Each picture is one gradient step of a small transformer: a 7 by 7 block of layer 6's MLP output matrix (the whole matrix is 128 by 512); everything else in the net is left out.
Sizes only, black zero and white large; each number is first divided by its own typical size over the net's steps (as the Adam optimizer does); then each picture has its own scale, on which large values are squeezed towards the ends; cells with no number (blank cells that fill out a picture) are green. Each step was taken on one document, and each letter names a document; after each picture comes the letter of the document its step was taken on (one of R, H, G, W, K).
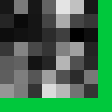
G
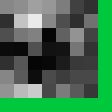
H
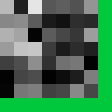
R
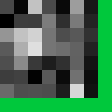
H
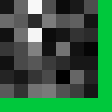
H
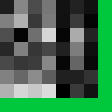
H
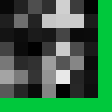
G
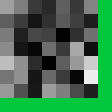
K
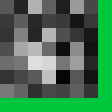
R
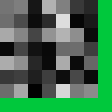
G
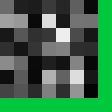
G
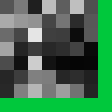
R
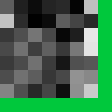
K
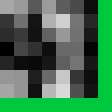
G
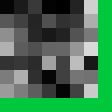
K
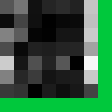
K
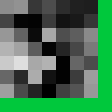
K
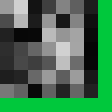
G
